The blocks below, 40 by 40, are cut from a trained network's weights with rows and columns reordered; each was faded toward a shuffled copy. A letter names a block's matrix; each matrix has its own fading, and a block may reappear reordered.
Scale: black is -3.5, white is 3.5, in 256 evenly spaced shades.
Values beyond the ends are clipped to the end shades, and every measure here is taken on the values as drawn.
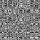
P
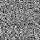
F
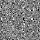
F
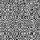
P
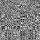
P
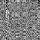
P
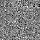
F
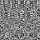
P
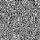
F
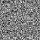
F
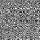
P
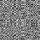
P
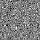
F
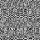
P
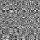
P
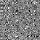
F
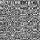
P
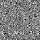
F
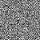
F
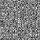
F
